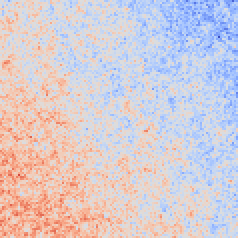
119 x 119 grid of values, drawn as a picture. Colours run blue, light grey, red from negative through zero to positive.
Mirror symmetry: none. Average level on the scale: 50%. Slope: up to the bottom left. Ninth with the highest average: bottom left. Ninth with the lowest average: top right. Stripes: none.
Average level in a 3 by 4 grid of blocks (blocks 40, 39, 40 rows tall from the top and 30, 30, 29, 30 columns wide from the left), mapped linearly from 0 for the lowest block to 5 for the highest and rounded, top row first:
3 2 1 0 | 4 3 2 1 | 5 4 3 2
